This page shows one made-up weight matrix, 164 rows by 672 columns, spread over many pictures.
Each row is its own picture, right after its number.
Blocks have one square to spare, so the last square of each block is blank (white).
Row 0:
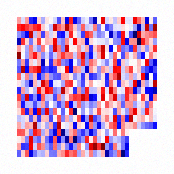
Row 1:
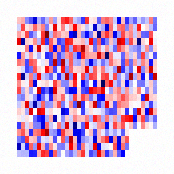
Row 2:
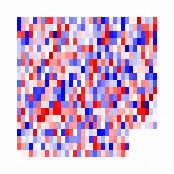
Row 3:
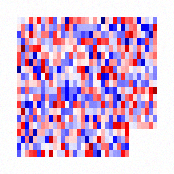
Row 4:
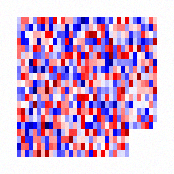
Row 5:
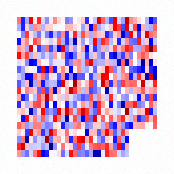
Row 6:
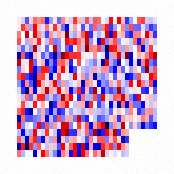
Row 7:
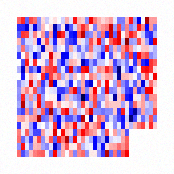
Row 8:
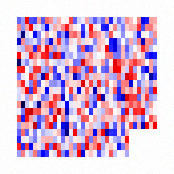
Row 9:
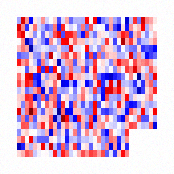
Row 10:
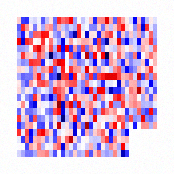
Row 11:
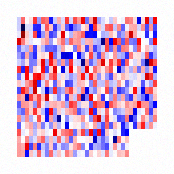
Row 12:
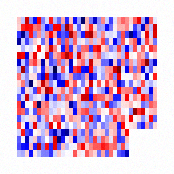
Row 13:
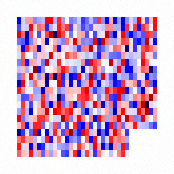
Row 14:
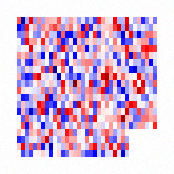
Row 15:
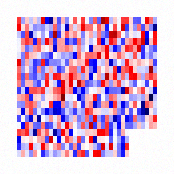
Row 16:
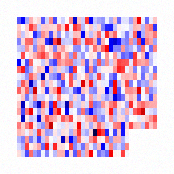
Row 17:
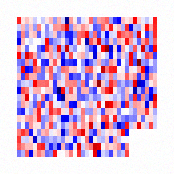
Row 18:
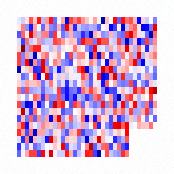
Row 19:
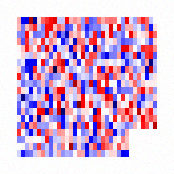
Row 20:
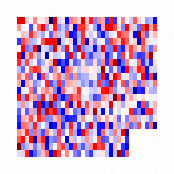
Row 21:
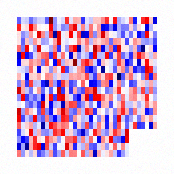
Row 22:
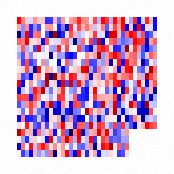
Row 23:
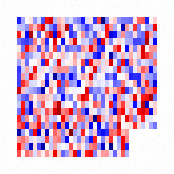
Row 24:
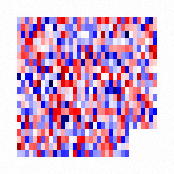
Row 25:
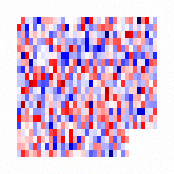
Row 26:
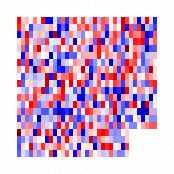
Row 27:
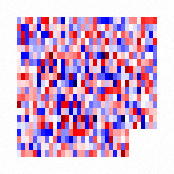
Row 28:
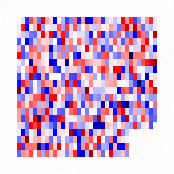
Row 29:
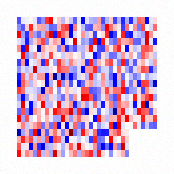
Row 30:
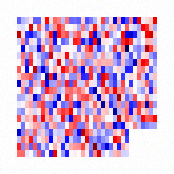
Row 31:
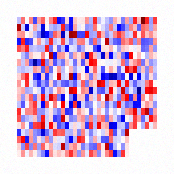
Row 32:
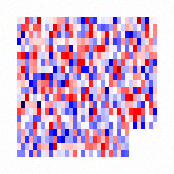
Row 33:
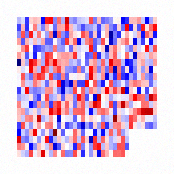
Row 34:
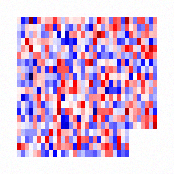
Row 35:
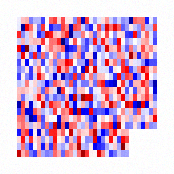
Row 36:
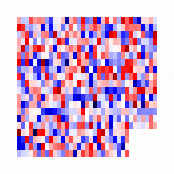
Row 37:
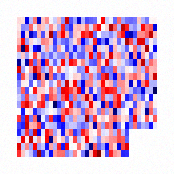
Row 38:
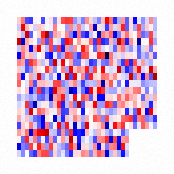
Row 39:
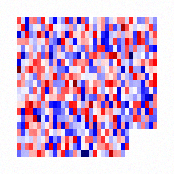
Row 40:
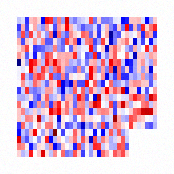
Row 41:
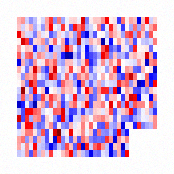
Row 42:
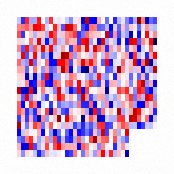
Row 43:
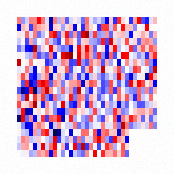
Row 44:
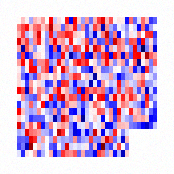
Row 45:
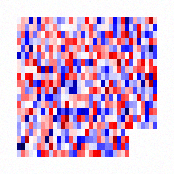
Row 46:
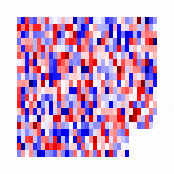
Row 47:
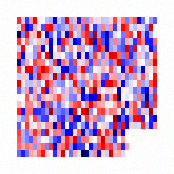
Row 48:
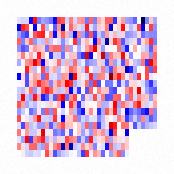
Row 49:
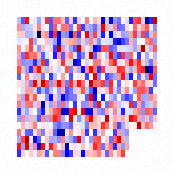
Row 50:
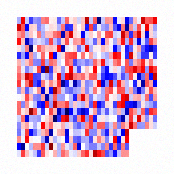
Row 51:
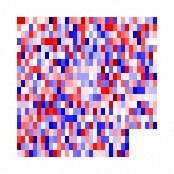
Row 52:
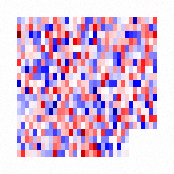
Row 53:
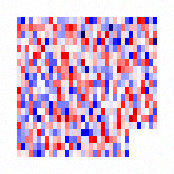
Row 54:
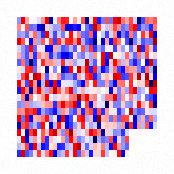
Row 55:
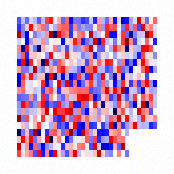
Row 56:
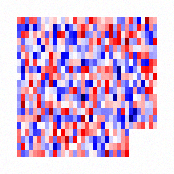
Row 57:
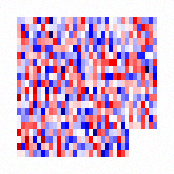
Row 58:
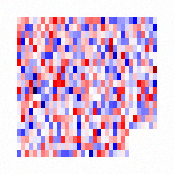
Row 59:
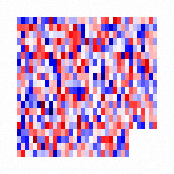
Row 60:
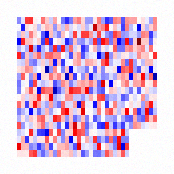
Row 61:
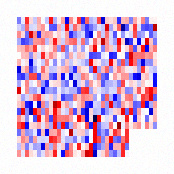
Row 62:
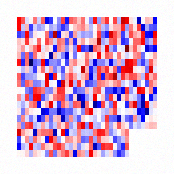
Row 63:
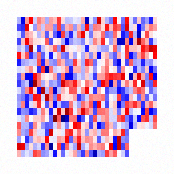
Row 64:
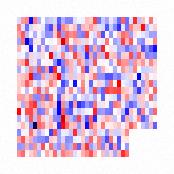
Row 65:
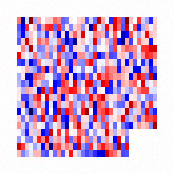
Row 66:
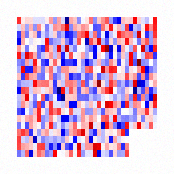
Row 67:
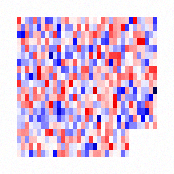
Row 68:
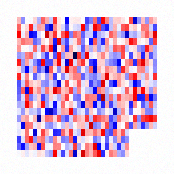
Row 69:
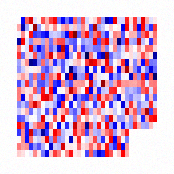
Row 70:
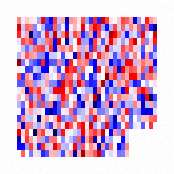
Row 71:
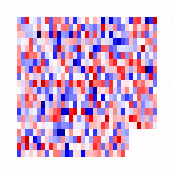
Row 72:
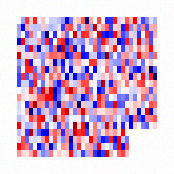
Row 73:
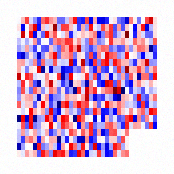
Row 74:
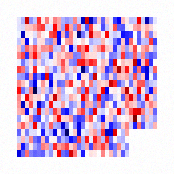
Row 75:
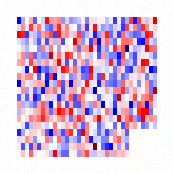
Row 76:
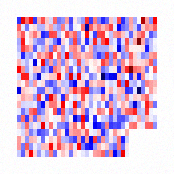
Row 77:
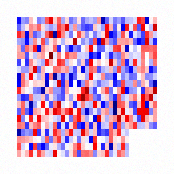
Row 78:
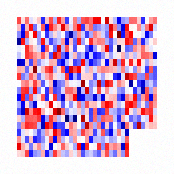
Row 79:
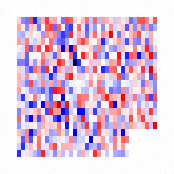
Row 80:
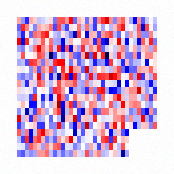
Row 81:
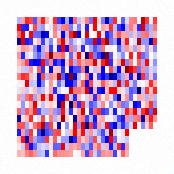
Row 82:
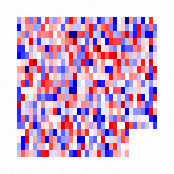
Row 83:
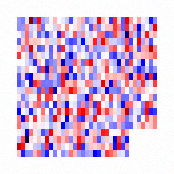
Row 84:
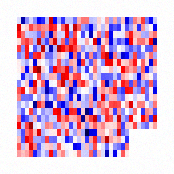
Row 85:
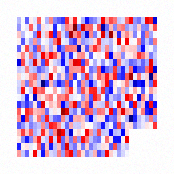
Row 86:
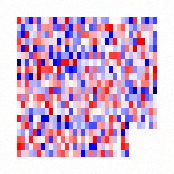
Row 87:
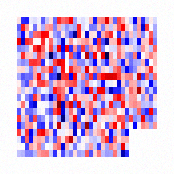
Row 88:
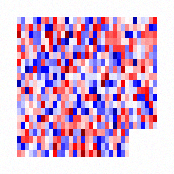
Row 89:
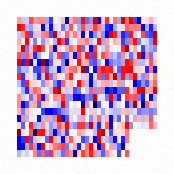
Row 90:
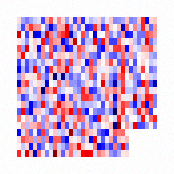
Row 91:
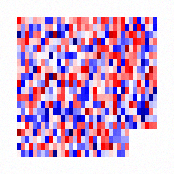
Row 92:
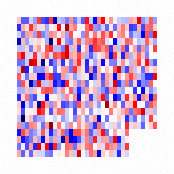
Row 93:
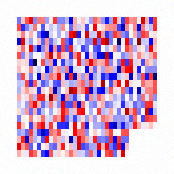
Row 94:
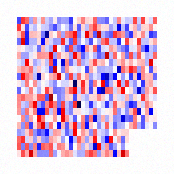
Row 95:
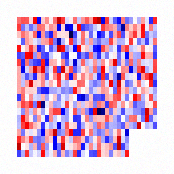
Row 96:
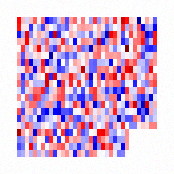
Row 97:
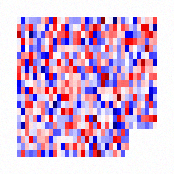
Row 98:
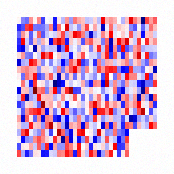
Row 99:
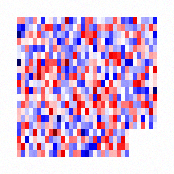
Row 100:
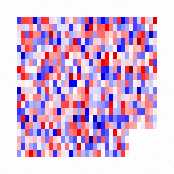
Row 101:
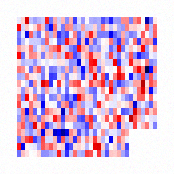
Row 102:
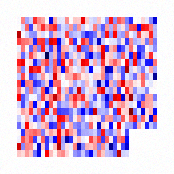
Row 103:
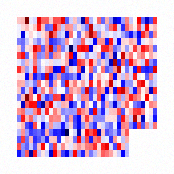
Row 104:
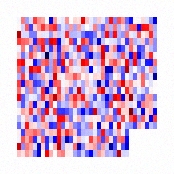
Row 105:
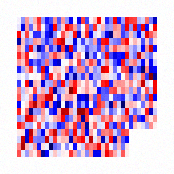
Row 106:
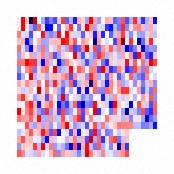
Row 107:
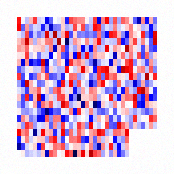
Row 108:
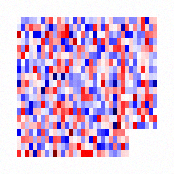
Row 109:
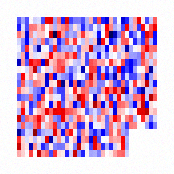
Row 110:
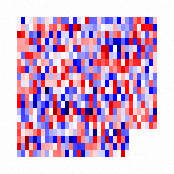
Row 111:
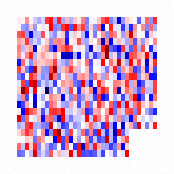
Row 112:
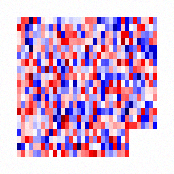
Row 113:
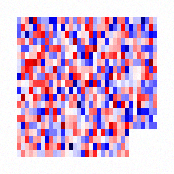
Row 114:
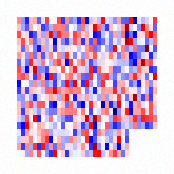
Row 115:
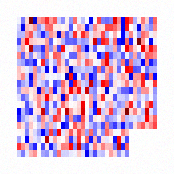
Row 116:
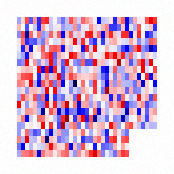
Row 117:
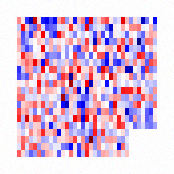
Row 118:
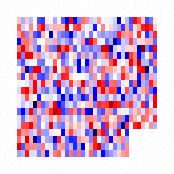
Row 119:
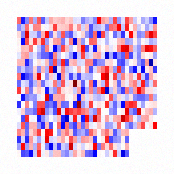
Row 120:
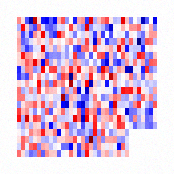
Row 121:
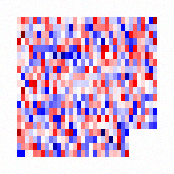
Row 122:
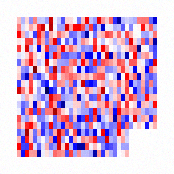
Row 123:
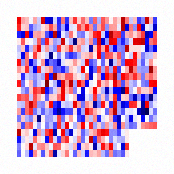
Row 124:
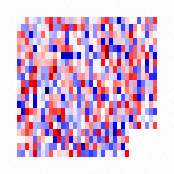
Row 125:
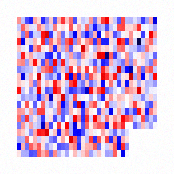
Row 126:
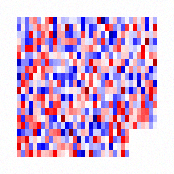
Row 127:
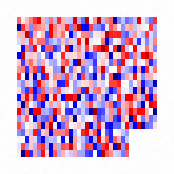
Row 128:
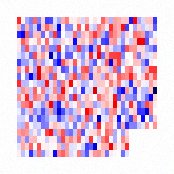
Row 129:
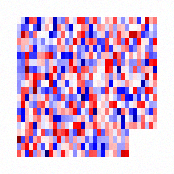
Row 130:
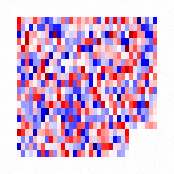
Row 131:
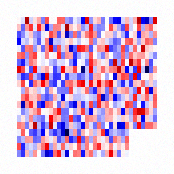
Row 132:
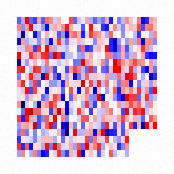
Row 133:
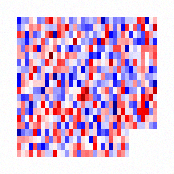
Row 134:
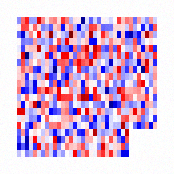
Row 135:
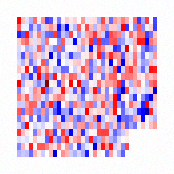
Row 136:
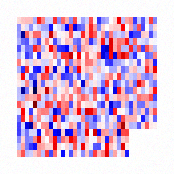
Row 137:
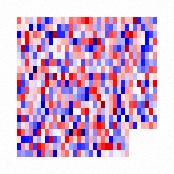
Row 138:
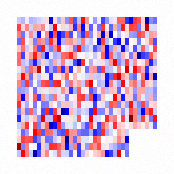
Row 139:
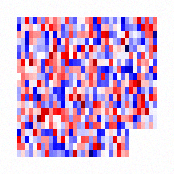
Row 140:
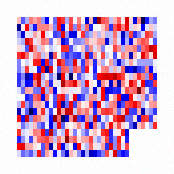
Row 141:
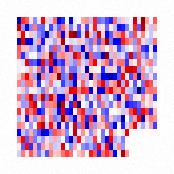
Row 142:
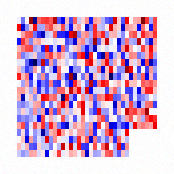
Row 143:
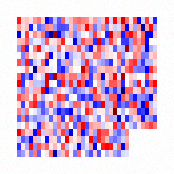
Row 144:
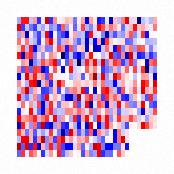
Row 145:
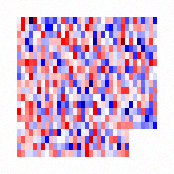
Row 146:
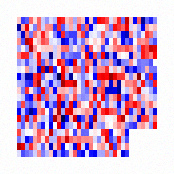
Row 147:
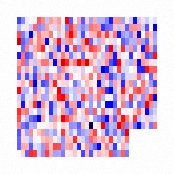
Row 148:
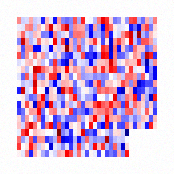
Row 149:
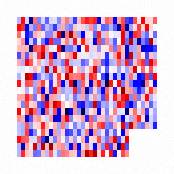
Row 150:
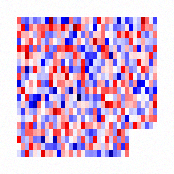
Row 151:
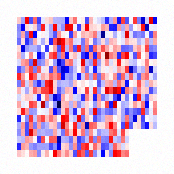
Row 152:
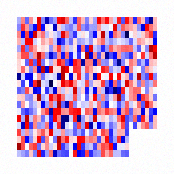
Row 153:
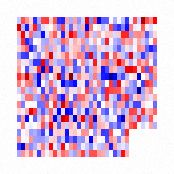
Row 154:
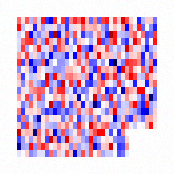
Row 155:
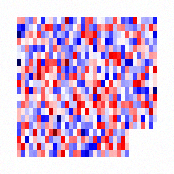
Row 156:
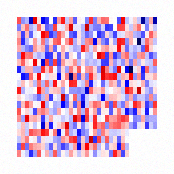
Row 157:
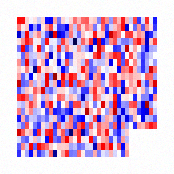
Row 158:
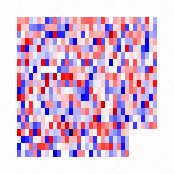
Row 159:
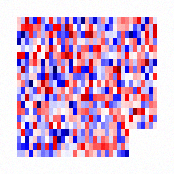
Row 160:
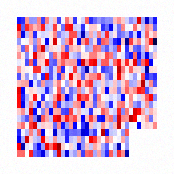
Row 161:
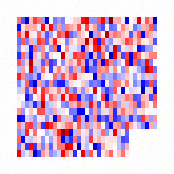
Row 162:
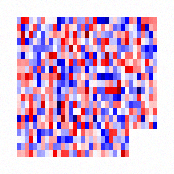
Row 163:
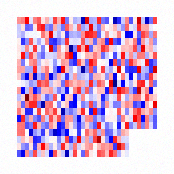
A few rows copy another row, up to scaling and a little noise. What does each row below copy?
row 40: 33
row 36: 89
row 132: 8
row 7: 56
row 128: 67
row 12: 159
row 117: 120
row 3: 18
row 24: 152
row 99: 155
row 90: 108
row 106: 145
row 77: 133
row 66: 17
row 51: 20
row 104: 102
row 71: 49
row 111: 124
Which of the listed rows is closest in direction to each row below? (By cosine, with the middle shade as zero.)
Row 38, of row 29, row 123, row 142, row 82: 82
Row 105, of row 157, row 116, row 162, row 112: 162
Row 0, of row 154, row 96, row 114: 114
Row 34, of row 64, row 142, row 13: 142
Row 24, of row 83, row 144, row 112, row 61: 83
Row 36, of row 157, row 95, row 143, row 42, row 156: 143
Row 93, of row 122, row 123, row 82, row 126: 126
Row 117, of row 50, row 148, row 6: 6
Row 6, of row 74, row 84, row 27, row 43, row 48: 43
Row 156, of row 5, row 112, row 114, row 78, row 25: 112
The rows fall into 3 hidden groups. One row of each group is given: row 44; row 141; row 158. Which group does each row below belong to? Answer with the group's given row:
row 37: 158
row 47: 158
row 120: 141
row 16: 44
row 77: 158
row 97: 158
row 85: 44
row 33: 158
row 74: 44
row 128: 158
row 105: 141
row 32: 44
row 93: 141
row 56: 44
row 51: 44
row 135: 158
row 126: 158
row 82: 141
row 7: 44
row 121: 44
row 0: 44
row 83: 141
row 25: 44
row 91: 158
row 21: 44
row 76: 141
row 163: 44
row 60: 141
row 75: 158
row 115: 141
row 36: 158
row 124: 44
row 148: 44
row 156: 141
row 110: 44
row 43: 44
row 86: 158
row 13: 158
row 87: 141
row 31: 141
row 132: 44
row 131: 44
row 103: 44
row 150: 44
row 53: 44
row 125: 141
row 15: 158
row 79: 141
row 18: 158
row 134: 44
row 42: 44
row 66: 44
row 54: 44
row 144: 44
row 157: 158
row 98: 44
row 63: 141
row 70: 158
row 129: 44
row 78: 44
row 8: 44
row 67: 158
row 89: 158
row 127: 44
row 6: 44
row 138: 44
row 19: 141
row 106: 141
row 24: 141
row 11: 44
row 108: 158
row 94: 141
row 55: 158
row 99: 158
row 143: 158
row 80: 141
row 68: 158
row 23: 158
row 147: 44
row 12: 44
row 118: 44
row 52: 158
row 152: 141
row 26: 158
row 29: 158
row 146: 141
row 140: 141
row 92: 44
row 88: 158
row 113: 141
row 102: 44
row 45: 141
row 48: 141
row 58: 44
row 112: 141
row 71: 44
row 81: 141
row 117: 141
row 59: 44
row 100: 141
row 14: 141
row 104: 44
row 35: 158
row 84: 44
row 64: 141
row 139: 158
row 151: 141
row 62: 158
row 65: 141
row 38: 141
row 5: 141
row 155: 158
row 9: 141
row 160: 44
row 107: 158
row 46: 44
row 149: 141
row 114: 158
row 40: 158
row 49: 44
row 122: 44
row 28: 158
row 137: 158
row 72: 141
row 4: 44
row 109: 158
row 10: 141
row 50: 141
